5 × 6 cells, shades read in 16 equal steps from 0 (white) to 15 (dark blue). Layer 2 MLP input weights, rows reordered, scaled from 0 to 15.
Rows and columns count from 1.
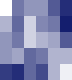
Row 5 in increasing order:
1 5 10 12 13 14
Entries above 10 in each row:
2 1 1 0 3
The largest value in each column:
13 14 10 12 11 15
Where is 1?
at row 5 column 6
